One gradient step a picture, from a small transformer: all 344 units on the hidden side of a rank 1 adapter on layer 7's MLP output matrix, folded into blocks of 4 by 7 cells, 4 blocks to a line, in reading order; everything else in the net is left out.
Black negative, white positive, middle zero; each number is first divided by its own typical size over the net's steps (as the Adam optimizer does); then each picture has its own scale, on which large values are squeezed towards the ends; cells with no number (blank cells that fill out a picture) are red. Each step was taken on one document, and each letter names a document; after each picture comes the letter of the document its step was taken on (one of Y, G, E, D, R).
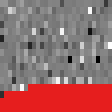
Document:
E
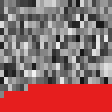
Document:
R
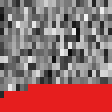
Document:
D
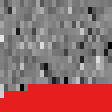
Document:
E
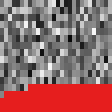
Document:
R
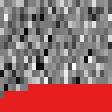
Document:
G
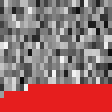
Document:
D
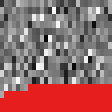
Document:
G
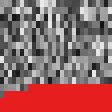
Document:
R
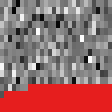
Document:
G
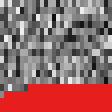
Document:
R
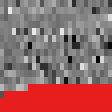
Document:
E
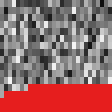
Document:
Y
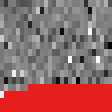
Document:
E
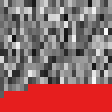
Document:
R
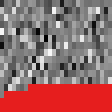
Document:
G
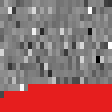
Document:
E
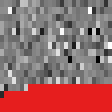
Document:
E
